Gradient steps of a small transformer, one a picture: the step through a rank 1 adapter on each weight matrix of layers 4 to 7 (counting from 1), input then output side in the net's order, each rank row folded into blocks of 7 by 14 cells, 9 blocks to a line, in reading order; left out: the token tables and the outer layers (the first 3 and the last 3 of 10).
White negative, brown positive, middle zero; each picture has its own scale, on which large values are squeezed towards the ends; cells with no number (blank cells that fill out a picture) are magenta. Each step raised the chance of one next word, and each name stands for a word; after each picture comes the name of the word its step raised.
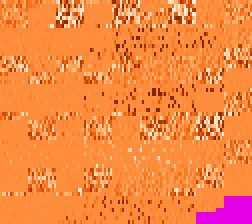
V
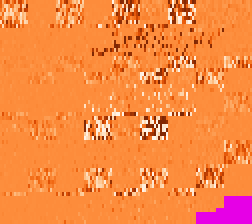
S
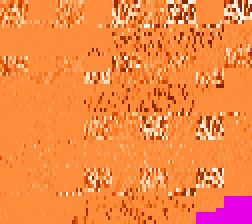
V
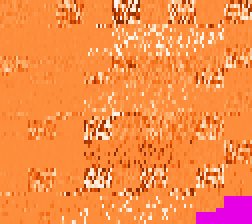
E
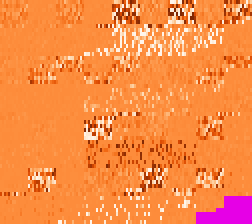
E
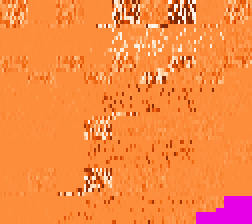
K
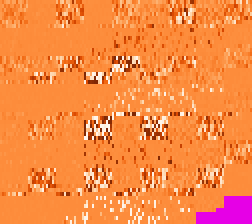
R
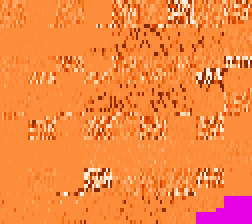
V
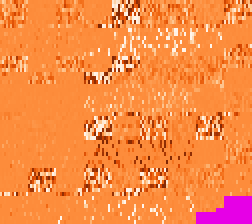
E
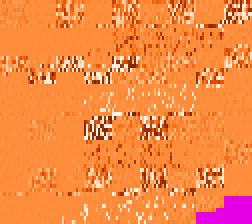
R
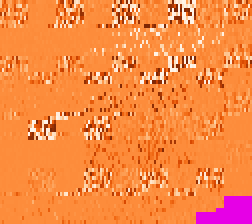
K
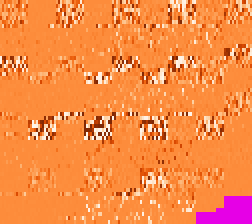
R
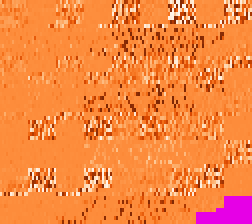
V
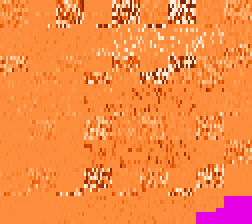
K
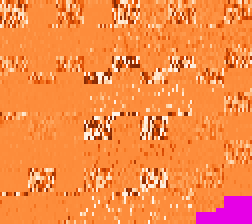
R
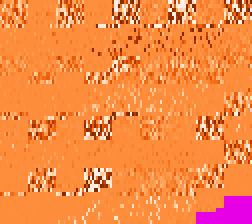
S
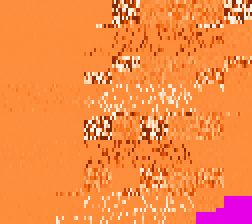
R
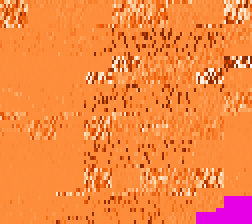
V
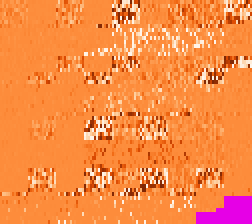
E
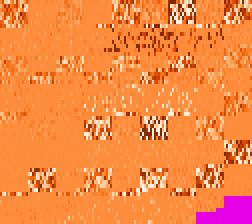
S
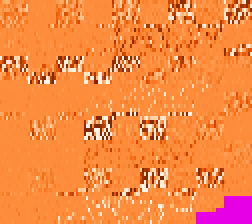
R
